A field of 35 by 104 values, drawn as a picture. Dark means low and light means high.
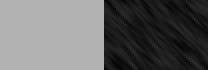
The table splits into one row of 2 panels. Panel 1,1: high, flat. Panel 1,2: very low, slanting down to the right, faint in contrast.
